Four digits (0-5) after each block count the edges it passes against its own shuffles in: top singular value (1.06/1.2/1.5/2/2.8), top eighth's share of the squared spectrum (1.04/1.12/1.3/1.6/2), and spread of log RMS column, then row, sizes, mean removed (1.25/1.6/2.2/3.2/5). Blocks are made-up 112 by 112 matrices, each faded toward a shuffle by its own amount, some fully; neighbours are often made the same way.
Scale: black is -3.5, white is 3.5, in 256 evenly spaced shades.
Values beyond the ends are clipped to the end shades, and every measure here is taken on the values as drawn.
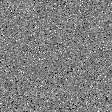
0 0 0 0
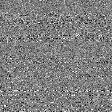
1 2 0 4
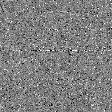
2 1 0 2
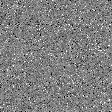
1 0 0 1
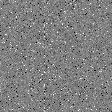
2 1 0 0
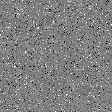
3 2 1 1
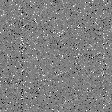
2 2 1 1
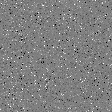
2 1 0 0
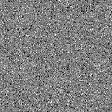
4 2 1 1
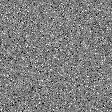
0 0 0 0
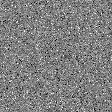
1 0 0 0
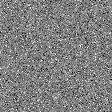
2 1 0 0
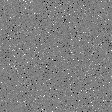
0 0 0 0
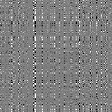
5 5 4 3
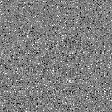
4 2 1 1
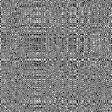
5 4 3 3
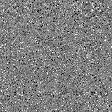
3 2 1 1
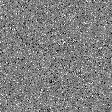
2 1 0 0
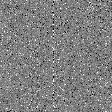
2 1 2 0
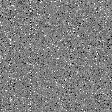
2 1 2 0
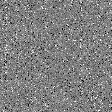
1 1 2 0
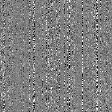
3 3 4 0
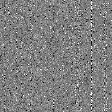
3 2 3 0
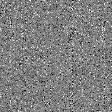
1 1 2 0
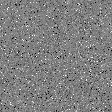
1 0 0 0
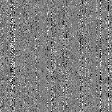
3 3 4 0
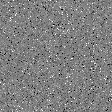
1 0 0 0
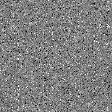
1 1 2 0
